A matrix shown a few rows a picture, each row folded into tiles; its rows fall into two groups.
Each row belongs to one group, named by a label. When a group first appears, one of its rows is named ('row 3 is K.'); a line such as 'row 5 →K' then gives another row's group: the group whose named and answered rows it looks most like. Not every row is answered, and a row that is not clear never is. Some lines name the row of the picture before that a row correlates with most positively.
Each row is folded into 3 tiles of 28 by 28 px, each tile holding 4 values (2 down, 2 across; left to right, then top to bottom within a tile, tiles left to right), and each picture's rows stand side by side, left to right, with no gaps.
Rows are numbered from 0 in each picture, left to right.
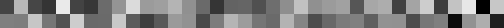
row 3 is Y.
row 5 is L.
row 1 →Y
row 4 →L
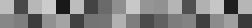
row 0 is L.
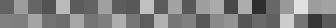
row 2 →L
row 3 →Y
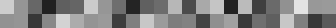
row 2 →L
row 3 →Y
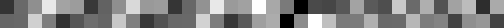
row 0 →Y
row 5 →L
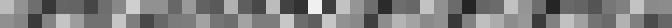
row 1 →Y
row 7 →Y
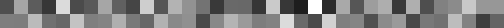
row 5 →Y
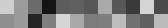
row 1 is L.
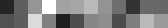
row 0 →Y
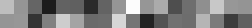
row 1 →Y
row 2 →Y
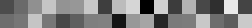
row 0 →Y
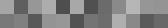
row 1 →Y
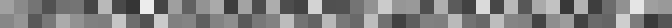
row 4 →Y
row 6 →L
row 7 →Y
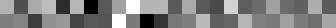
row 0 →L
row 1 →Y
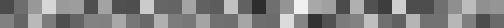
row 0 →Y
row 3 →Y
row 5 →Y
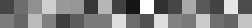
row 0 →Y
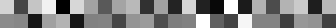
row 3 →L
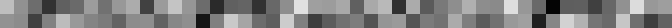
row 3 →Y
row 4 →L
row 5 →Y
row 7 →Y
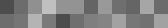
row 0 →Y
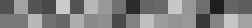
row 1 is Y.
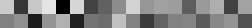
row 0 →L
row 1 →Y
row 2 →L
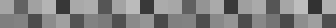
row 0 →L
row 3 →L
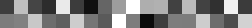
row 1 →Y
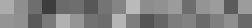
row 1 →Y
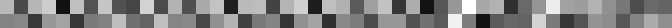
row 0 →L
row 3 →L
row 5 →Y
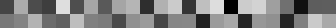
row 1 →L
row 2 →L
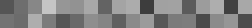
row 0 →Y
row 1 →L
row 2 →L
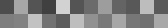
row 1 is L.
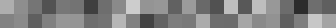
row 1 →Y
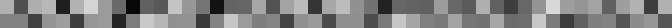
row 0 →L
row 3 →L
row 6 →Y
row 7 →L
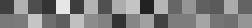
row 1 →L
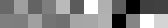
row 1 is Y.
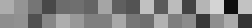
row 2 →L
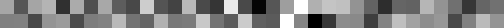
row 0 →L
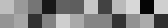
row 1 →L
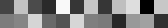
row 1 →L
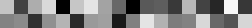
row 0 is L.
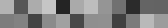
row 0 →L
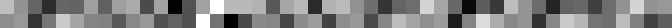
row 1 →L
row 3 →L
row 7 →Y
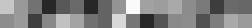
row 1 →Y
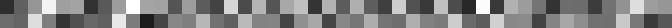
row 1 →Y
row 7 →Y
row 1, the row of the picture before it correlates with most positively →1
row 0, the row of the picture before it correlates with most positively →1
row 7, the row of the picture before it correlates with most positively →1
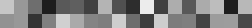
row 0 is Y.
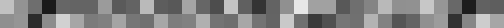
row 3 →Y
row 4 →Y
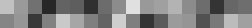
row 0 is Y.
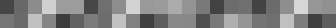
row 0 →Y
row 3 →Y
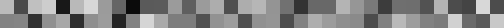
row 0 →L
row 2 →L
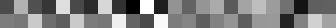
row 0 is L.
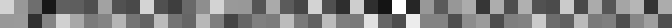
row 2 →Y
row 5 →L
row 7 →L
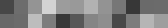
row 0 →Y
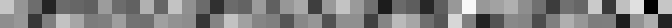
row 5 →Y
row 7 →L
